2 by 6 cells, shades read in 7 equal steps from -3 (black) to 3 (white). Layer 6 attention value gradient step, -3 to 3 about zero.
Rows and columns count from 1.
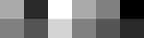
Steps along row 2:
down up down down down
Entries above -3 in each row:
5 6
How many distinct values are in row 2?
4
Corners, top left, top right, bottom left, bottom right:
1 -3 0 -2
